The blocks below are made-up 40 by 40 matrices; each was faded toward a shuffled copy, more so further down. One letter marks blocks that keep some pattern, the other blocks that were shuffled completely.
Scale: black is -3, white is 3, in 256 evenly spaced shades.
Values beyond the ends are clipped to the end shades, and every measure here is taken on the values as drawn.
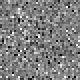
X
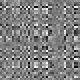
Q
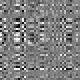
Q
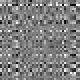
Q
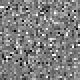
X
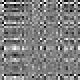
Q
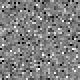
X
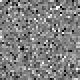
X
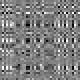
Q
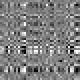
Q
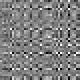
Q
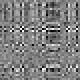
Q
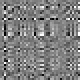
Q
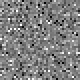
X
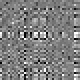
Q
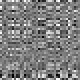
Q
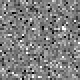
X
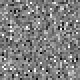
X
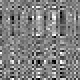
Q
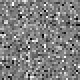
X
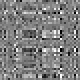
Q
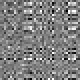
Q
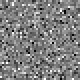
X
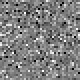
X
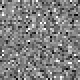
X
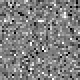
X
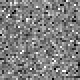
X
